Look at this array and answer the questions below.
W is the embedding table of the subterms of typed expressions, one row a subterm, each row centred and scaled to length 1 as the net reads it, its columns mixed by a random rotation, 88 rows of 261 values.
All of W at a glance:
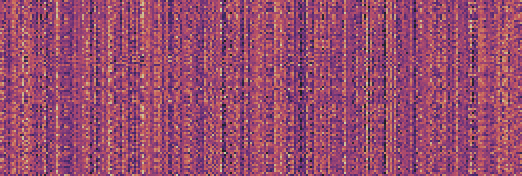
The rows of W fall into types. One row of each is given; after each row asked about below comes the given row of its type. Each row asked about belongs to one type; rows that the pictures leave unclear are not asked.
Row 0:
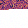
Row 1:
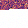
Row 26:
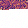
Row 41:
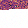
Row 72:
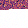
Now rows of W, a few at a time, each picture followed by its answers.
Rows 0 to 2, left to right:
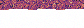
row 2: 0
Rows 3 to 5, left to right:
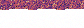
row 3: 26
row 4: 1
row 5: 1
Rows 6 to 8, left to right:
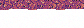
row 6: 72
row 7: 0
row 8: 0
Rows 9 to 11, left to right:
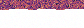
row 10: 1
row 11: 0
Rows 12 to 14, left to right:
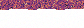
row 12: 1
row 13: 1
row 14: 41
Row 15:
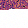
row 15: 72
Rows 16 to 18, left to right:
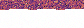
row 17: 26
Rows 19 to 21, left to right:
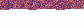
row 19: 1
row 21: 41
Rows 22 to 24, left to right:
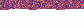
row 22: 72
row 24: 0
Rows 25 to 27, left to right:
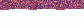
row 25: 41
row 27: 72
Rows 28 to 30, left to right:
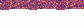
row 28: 26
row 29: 41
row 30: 26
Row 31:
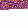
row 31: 41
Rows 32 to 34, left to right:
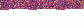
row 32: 72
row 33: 26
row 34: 41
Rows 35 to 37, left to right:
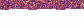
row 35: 26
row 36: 41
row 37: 1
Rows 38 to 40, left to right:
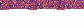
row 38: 0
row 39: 26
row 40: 26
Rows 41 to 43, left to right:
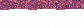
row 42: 41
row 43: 0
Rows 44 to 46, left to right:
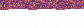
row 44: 72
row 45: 41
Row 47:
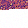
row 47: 26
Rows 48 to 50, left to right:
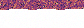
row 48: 1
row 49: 41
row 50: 26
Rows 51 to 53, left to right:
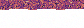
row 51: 26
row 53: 0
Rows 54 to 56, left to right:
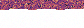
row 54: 1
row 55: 0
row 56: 41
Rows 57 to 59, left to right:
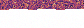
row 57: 0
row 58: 1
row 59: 41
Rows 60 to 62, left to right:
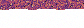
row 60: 26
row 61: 72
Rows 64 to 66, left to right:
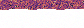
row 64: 41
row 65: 26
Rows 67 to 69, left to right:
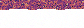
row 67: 1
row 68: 41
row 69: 26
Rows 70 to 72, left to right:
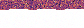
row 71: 26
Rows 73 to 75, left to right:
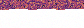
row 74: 41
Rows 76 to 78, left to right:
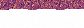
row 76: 1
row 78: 72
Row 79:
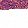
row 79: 41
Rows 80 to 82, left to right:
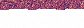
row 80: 41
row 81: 72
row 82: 1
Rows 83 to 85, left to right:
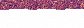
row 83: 41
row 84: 26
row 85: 1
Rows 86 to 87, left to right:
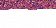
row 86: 72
